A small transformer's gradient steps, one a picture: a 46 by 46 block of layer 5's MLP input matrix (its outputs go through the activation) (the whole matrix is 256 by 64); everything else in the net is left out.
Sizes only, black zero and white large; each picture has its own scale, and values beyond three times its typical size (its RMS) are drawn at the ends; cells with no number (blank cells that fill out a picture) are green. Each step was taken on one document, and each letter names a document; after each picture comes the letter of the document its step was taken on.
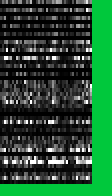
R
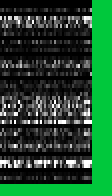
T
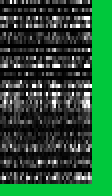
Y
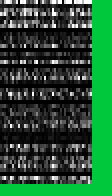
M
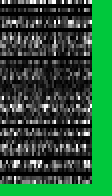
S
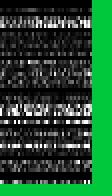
T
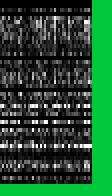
T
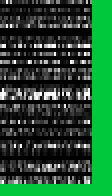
S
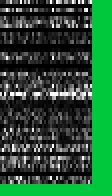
M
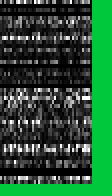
S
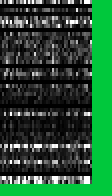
M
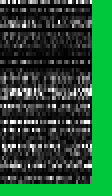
M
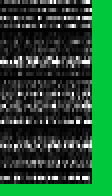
Y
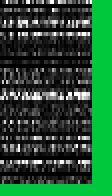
M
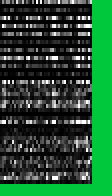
R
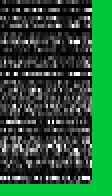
Y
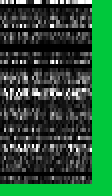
M
